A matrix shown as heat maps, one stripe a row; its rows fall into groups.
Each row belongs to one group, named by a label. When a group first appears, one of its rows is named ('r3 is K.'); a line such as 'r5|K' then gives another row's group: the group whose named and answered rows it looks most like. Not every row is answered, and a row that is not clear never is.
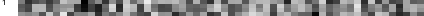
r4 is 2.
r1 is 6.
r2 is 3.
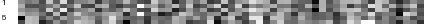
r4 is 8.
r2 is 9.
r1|2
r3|2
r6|8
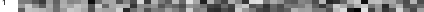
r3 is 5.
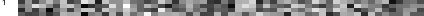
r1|2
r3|2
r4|6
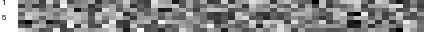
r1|2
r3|3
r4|5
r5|5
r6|6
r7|3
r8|8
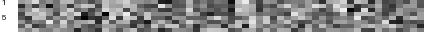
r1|5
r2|2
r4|5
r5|3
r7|9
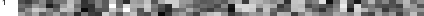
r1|6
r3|5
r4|3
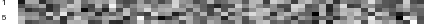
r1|8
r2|6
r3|6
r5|8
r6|9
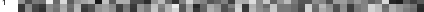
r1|2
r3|9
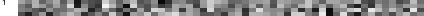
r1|3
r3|9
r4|6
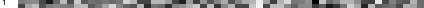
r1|2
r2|8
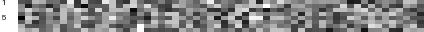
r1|3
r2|6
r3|5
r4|9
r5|8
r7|9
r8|8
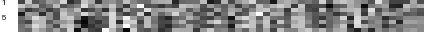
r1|2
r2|8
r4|8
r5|5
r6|3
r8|3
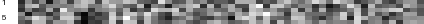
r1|2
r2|8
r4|6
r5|5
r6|3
